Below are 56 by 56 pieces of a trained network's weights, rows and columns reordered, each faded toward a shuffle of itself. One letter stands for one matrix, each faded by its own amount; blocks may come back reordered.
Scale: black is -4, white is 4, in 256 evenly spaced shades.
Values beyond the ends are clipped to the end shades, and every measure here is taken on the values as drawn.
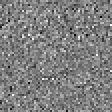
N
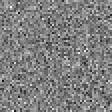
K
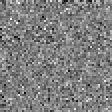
N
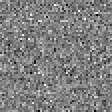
N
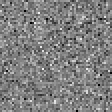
N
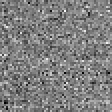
K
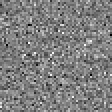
N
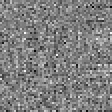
K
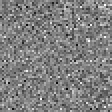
N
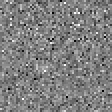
N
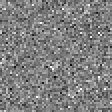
N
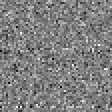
N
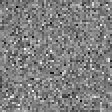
N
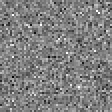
N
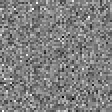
K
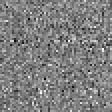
N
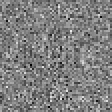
K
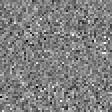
N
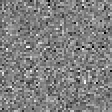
K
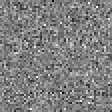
N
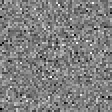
N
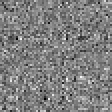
K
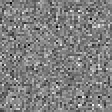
K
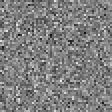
K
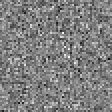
K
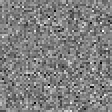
K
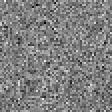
K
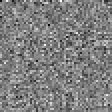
K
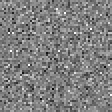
N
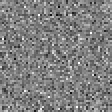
N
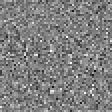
N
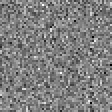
K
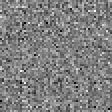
K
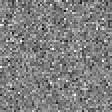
N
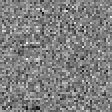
K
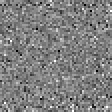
N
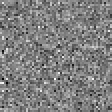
K
